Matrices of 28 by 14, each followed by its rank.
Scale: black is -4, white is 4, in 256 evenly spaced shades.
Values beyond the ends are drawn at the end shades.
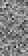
full rank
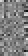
three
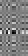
one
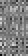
three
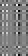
one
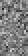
full rank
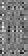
three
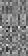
three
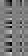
one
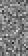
full rank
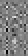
three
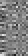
three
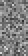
full rank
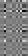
one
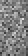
full rank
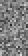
full rank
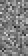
full rank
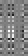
one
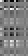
one
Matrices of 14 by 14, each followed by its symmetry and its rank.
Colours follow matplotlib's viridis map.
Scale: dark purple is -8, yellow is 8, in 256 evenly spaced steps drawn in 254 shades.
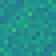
symmetric, full rank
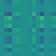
neither, rank one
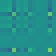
symmetric, rank one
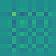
symmetric, rank one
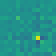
symmetric, rank three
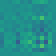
antisymmetric, rank two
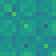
symmetric, rank three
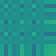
symmetric, rank one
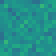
symmetric, full rank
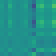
neither, rank one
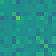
symmetric, rank three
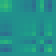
symmetric, rank one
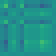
symmetric, rank one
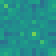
symmetric, rank three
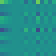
neither, rank one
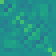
symmetric, full rank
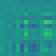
antisymmetric, rank two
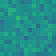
symmetric, full rank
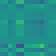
neither, rank one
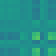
symmetric, rank one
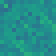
symmetric, full rank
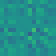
antisymmetric, rank two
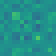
symmetric, rank three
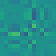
antisymmetric, rank two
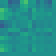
antisymmetric, rank two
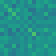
symmetric, rank three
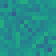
symmetric, full rank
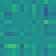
antisymmetric, rank two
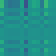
neither, rank one
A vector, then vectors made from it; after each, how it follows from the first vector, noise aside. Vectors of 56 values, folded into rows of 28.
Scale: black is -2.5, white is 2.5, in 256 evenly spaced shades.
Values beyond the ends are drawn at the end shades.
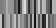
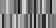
copied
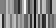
copied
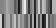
copied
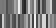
negated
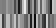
copied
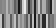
copied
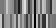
copied
